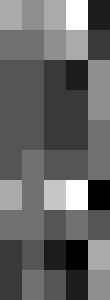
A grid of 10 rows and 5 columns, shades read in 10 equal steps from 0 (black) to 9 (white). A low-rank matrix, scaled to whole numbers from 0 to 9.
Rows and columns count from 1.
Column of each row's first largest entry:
4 4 5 5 5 2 4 1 5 5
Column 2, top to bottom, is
5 4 3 3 3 4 4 4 3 4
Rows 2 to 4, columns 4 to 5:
6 2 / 1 5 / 2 5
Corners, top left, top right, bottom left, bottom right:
6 1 2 5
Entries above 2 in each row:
4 4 3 3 3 5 4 5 2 3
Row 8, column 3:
3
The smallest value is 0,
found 2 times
